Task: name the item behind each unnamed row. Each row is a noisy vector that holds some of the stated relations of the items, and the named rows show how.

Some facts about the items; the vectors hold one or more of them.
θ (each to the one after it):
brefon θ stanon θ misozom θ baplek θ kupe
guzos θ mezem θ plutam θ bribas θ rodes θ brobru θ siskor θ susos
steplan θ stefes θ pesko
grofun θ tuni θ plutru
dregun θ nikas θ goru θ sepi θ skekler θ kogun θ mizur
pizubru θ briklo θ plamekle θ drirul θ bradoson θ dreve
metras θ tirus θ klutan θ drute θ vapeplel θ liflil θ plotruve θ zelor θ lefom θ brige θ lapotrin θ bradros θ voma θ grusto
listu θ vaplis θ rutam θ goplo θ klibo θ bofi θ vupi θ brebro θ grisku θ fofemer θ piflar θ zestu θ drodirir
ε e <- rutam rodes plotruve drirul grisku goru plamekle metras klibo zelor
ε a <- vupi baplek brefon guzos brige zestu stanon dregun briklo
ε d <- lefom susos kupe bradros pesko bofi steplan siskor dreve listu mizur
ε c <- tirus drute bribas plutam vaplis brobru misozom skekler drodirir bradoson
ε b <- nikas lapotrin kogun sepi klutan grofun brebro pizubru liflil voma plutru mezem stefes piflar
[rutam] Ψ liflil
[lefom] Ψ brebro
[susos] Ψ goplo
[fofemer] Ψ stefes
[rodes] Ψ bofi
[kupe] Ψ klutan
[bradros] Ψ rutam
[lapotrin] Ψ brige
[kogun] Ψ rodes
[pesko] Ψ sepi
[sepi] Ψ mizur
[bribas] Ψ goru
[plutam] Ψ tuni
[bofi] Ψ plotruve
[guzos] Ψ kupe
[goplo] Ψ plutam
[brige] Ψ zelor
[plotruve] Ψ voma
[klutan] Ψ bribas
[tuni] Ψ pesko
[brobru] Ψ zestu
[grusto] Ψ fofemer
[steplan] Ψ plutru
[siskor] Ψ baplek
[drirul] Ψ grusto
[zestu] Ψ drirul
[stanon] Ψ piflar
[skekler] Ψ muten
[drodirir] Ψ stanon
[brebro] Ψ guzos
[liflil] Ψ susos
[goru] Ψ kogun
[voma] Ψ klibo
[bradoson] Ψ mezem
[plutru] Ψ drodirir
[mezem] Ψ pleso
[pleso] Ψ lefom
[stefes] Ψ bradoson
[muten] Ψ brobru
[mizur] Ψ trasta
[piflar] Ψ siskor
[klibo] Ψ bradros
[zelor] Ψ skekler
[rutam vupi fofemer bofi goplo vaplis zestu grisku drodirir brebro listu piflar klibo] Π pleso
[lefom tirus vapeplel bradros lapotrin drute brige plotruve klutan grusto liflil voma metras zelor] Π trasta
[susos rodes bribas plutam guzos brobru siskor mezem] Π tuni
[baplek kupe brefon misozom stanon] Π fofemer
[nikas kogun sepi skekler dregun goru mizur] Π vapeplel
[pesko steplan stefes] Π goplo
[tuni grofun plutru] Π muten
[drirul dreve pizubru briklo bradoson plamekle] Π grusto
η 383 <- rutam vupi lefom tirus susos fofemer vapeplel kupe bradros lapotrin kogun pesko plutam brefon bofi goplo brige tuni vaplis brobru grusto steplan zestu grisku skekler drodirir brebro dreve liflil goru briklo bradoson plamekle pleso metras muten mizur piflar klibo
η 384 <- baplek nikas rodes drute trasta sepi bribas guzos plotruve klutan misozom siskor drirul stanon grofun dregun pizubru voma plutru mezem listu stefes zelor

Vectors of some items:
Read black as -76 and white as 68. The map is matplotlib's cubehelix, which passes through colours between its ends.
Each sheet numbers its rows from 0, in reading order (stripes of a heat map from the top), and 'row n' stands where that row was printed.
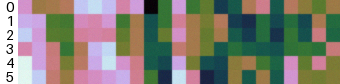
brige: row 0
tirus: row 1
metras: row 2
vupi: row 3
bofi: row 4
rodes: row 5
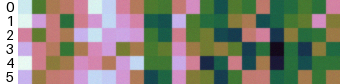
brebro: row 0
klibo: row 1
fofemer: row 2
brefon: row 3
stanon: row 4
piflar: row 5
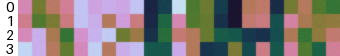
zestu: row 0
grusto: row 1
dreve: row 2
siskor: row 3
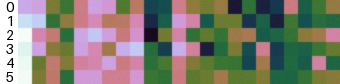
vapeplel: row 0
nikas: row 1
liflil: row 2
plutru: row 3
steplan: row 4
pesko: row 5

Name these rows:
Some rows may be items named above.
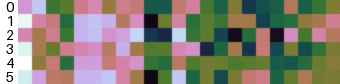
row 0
trasta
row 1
liflil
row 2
brobru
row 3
guzos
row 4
pesko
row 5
bradros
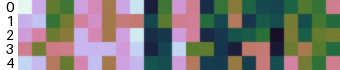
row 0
sepi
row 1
pizubru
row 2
drirul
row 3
zestu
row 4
siskor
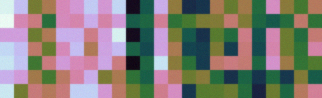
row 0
plotruve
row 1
rutam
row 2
zelor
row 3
siskor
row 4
voma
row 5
vaplis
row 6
kupe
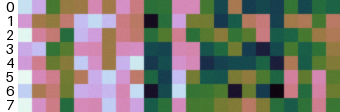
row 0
listu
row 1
lapotrin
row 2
plutam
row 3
drute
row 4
drirul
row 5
bofi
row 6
skekler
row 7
rutam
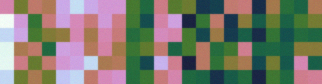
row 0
fofemer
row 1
klutan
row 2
listu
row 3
tuni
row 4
goru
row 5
bradoson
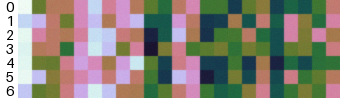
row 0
pleso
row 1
siskor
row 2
kogun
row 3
mizur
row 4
stefes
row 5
bribas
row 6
lefom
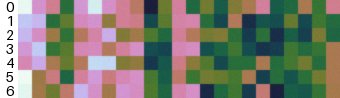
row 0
susos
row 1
pizubru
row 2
vaplis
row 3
drute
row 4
grisku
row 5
goplo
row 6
mezem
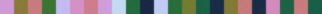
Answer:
muten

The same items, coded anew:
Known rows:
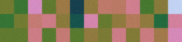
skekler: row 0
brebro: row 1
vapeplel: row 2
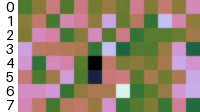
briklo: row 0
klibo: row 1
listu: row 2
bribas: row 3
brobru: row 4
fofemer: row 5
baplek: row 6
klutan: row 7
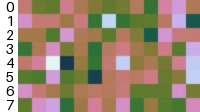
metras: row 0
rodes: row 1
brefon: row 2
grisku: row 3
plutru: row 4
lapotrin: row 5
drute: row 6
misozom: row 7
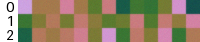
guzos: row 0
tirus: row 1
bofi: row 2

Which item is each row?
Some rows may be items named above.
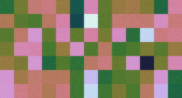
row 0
brebro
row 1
kogun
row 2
tuni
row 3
listu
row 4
drirul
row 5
bribas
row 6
rodes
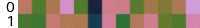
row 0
fofemer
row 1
lefom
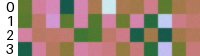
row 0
voma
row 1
tuni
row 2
stefes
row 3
goplo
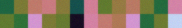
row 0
brebro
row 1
grusto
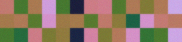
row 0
fofemer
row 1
brefon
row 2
bradoson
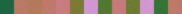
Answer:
bofi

